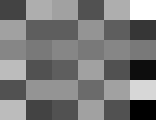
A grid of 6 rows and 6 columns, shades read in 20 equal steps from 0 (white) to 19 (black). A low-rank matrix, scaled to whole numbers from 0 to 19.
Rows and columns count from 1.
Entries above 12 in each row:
2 1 0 3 1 4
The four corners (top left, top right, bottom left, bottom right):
14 0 5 19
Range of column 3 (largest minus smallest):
6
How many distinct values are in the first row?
5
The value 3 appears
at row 5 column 6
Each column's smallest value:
5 6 7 7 6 0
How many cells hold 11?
1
